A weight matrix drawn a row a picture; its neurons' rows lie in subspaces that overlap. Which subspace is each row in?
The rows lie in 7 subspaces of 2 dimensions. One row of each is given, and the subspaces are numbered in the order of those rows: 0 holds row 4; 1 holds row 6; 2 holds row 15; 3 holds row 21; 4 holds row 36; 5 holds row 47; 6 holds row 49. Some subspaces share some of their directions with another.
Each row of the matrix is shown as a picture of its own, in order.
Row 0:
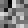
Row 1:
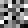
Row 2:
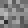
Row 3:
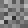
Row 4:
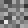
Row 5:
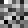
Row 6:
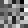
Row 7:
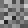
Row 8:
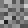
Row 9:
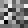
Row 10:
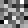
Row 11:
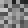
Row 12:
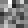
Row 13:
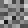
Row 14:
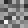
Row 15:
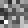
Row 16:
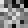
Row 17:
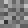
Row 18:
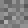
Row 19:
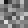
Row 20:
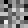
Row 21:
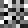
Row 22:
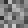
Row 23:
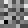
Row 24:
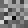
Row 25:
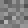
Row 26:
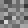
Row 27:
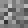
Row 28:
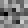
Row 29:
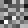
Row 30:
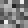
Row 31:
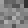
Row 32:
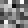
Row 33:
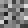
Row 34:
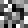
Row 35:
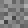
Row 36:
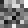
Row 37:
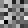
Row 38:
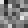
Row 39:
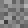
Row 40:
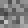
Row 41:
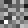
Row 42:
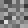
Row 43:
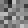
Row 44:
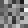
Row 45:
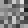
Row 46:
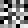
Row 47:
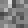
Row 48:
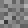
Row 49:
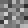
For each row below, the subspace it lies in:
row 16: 4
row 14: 6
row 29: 1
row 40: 2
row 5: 6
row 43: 5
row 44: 1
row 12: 5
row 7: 0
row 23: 3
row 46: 3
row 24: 0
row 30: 5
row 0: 5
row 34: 3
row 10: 5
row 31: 4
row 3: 0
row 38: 6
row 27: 1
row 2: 2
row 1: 6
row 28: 2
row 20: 3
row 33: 6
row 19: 6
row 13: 1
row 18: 0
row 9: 1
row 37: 4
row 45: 1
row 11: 4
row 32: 5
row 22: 3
